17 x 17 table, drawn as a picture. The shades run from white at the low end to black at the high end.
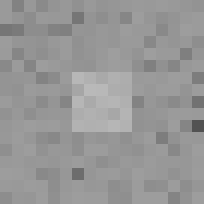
The centre is the ninth with the lowest average. In the centre lies a patch that is lower than the rest. On average the colour sits 40% of the way up the scale. No regular stripes run through it. No row or column stands out.
